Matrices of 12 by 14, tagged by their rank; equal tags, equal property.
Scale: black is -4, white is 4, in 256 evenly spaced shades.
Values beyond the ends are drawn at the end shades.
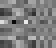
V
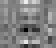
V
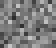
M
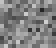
M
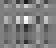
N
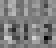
V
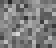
M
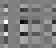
N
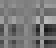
N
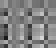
N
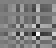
N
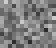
M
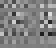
V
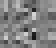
V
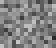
M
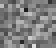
M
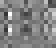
V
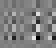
N
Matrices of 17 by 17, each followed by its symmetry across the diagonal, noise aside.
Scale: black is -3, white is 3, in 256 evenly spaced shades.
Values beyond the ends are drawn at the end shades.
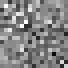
symmetric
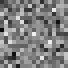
neither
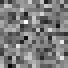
neither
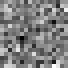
neither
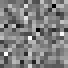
antisymmetric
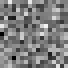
neither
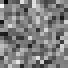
antisymmetric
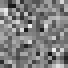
antisymmetric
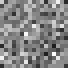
symmetric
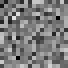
symmetric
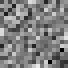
symmetric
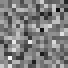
antisymmetric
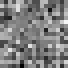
antisymmetric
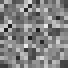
symmetric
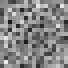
symmetric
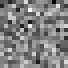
neither
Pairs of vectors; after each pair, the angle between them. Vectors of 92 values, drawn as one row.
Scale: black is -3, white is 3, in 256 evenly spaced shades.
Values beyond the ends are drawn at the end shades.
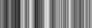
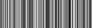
partly opposed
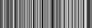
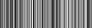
nearly parallel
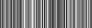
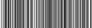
orthogonal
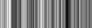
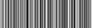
orthogonal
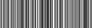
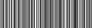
orthogonal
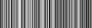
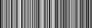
nearly parallel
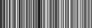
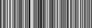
partly aligned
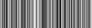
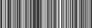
nearly opposite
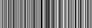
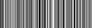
partly opposed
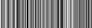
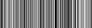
orthogonal
